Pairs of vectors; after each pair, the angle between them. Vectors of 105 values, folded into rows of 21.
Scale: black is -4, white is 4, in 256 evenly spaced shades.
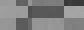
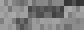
nearly parallel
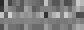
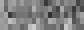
partly opposed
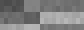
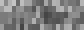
partly opposed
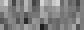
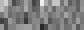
nearly parallel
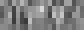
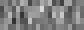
nearly parallel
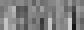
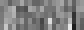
nearly parallel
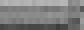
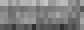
nearly parallel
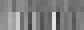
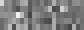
partly aligned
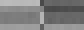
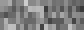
partly aligned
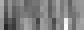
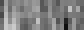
nearly opposite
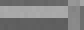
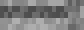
nearly opposite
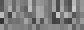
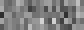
partly opposed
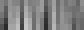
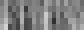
nearly opposite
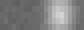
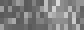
partly aligned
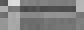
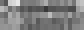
nearly parallel
